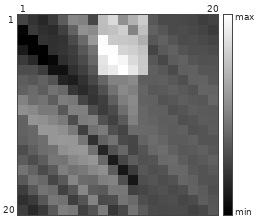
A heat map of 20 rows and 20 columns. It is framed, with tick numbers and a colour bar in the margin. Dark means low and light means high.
The values are skewed, with a long tail toward high values. The top left is the ninth with the lowest average. In the top middle lies a patch that is higher than the rest. The right part is calmer, past a seam about 60% of the way across. On average the colour sits 40% of the way up the scale. No overall slope runs across the table. The ninth with the highest average is the top middle.
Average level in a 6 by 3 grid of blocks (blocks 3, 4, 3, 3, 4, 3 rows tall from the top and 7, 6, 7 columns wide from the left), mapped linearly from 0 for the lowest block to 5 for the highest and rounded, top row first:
151 / 051 / 222 / 322 / 212 / 121
